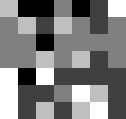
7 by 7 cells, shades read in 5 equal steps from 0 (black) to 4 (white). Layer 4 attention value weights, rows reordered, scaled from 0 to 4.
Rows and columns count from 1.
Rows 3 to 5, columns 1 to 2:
2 2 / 2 2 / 4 0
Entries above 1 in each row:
3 5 6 6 2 4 4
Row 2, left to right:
2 3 1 3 2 1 2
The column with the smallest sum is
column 2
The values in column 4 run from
1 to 3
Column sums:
21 9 12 13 15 13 13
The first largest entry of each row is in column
7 2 1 3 1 1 1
